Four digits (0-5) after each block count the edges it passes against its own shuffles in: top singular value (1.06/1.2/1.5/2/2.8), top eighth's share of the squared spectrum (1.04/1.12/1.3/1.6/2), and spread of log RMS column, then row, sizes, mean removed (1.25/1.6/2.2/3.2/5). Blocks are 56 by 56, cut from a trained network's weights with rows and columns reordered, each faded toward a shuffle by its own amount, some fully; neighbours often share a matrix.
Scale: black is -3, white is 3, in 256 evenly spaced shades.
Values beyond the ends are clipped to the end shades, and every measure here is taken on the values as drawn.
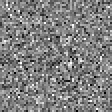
1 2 0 0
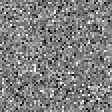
0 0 0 0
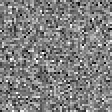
0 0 0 0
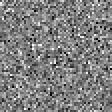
0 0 0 0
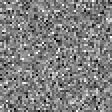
0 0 0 0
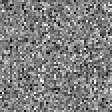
2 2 1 0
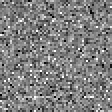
2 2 0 1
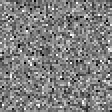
1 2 0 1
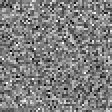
1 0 0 0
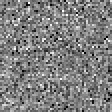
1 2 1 0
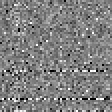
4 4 0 2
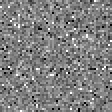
1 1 0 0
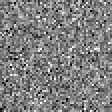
1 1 0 0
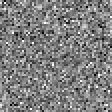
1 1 0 0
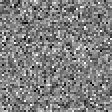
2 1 0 0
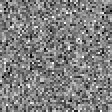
1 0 0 0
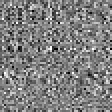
3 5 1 3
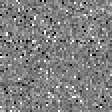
2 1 0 1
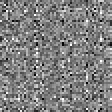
3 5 3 2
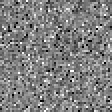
1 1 0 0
